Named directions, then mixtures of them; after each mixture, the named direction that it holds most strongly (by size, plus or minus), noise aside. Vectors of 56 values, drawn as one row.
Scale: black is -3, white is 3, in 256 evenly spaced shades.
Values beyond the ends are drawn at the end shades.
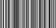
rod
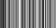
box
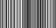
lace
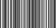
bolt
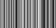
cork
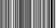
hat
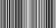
lace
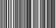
hat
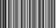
box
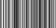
rod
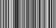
rod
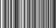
bolt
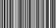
rod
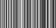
cork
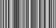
rod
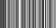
box
